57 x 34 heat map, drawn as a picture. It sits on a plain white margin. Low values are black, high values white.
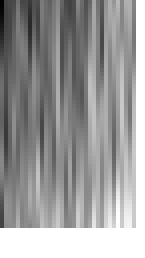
Slope: up to the bottom right. Ninth with the lowest average: top left. Grain: streaks running down. Ninth with the highest average: bottom right.
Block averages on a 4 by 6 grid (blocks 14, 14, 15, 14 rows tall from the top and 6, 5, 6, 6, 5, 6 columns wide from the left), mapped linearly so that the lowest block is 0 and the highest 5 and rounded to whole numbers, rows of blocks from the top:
001123 | 112233 | 122233 | 233345
